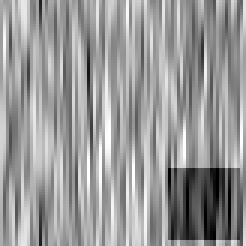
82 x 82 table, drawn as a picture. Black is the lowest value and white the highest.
The bottom right is the ninth with the lowest average. In the bottom right lies a patch that is lower than the rest. Streaks run downward. The bottom middle is the ninth with the highest average.
